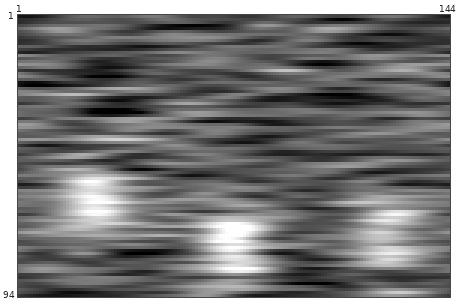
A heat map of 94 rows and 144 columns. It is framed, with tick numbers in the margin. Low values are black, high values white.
The ninth with the highest average is the bottom middle. Three bumps rise from the field. Overall the values sit about 40% of the way up the scale.
